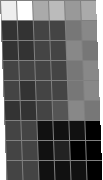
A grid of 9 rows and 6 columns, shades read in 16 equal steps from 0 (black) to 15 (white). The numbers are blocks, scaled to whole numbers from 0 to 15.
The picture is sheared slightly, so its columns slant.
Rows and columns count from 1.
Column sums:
43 43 33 36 48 48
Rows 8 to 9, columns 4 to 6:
2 0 0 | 1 1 0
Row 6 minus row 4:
-1 -1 0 1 1 -1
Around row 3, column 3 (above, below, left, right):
4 4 3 4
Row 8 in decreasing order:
4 4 2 1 0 0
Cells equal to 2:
1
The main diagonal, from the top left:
14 3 4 4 7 7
